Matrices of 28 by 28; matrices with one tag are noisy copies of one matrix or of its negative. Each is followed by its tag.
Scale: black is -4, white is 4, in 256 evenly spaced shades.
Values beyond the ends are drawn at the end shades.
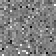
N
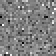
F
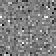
F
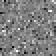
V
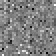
N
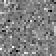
V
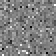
N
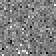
N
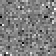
F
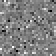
V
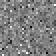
N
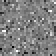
V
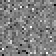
N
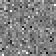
N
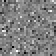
V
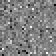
N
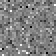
N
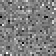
F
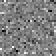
V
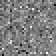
N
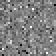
N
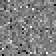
N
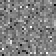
N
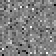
N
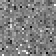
N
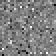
N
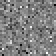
N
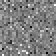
N
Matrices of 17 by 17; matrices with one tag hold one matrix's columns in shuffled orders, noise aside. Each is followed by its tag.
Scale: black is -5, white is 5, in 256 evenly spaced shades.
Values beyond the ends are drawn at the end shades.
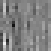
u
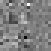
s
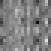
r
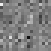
s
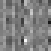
r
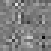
s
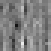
u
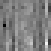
u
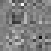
s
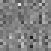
s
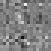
s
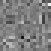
s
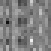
r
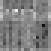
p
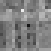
p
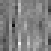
u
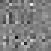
s
